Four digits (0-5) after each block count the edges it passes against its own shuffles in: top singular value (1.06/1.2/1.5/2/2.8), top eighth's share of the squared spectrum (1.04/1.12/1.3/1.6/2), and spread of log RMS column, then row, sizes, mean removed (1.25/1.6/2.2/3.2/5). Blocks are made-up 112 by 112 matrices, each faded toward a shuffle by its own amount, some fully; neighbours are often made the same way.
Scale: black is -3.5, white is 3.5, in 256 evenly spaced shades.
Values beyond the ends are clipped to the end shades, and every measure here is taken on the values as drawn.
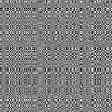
5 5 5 4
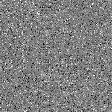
3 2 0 0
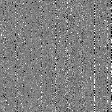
3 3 3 0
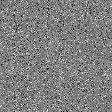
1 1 1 0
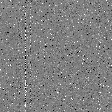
3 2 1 0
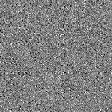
4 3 1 1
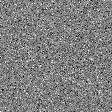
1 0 0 0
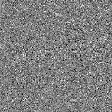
4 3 1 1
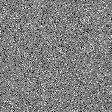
3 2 0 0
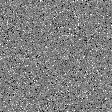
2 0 0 0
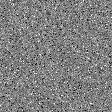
0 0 0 0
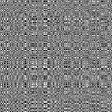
5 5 4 4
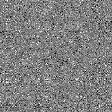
4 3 2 1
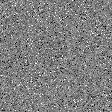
1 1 0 0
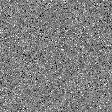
3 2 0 1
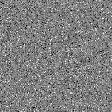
3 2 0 0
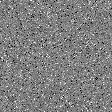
0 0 0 0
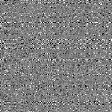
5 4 2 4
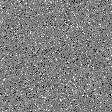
0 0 0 0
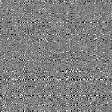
5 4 2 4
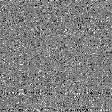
4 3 1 2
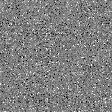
3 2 0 1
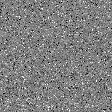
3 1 0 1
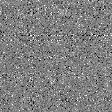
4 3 1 2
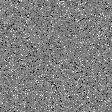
1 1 0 0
